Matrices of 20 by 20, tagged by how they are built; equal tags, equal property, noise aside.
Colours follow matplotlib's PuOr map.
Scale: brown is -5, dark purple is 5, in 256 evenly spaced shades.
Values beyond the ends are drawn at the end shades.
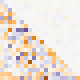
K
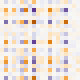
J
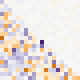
K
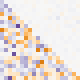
K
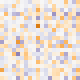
J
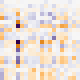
J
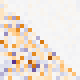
K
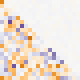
K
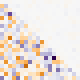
K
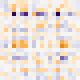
J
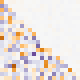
K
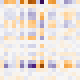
J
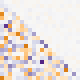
K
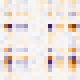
J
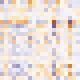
J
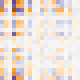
J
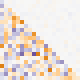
K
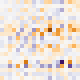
J
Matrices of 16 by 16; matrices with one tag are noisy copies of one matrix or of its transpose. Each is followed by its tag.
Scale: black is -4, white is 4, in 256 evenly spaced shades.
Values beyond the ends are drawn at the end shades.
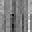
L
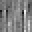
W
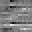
W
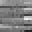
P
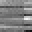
P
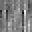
W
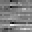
W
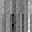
L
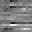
W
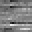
W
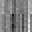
L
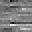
W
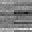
L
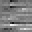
W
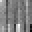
P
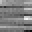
P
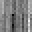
L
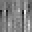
W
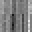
L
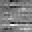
W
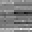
L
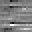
W
